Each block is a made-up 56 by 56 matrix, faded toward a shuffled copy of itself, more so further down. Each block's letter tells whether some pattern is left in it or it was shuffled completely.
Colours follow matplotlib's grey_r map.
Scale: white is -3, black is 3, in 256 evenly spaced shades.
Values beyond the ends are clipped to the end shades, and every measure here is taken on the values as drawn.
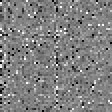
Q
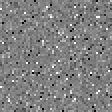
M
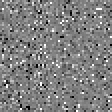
Q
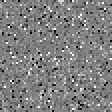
M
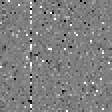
Q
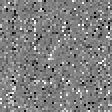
Q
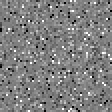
M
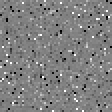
M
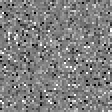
Q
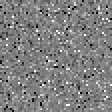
M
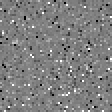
M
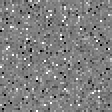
M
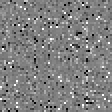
Q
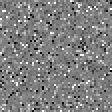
M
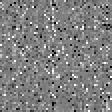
Q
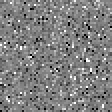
M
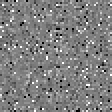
Q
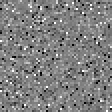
M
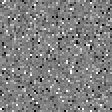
M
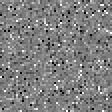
M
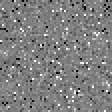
M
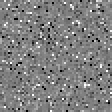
M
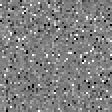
M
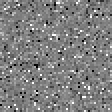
M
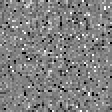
Q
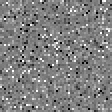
Q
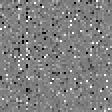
Q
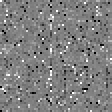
Q
